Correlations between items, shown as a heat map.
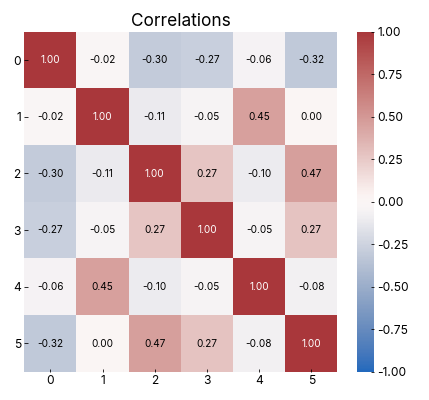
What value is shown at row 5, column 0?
-0.32
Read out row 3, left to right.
-0.27 -0.05 0.27 1.00 -0.05 0.27
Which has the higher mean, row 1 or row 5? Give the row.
5
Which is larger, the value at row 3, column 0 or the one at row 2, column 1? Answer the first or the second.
the second
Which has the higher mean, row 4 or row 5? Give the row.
5
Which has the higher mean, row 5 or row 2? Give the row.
5
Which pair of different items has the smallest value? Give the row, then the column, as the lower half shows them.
5, 0
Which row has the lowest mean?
0
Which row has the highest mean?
5
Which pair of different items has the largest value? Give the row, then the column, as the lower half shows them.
5, 2
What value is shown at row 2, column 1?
-0.11
